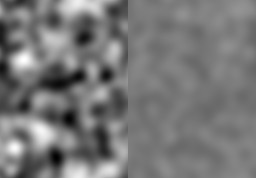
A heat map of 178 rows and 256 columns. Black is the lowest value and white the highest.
Stripes: none. Lone odd cells: none. Slope: none. Seam: vertical, 50% of the way across, the right part calmer. Odd rows or columns: none. Histogram: heavy tails on both sides. Ninth with the lowest average: middle left. Mirror symmetry: none.
